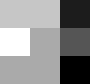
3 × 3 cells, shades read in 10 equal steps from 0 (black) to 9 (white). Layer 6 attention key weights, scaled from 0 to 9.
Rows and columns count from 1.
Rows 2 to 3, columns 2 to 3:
6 3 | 6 0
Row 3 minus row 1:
-1 -1 -1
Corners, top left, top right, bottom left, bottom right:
7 1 6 0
